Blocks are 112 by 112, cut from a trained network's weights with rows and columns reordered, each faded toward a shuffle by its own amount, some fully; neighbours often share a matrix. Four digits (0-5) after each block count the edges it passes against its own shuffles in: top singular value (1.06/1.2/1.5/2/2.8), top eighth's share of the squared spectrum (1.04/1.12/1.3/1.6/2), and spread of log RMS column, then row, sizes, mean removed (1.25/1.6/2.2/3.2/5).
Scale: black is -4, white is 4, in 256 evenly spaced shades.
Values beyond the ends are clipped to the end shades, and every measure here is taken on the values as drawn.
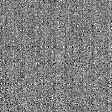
3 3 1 3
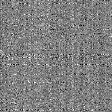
3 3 1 3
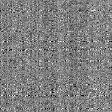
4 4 0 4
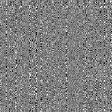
4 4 4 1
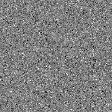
2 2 2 0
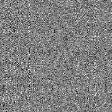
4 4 3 1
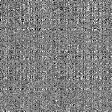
4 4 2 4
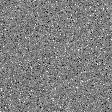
0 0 0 0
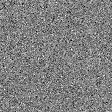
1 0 0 0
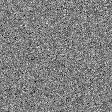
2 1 0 0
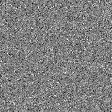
2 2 0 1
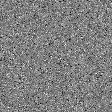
0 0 0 0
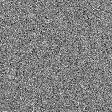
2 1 0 0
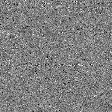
2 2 0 2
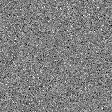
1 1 0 0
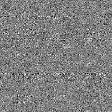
3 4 2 3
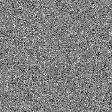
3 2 2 0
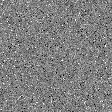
0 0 0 0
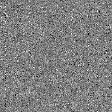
3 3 2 1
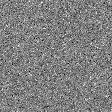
1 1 0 0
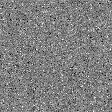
0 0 0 0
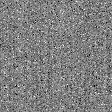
2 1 0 1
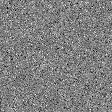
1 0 0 0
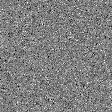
0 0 0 0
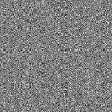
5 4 3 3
